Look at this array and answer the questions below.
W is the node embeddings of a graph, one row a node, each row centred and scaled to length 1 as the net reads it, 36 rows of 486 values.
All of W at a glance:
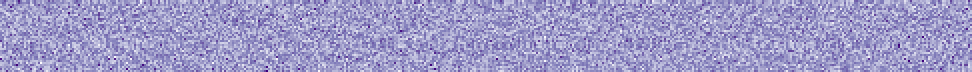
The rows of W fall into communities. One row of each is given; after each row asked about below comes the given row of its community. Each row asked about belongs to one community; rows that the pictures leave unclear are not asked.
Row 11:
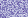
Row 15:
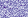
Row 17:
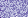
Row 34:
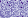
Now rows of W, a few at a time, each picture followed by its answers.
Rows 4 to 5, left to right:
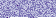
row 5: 11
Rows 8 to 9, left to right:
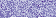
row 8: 34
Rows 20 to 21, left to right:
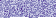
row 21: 15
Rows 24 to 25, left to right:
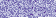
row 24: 11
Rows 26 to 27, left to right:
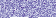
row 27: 15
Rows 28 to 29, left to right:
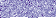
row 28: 17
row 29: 17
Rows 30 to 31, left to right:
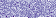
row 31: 34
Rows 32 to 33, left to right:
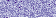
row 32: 11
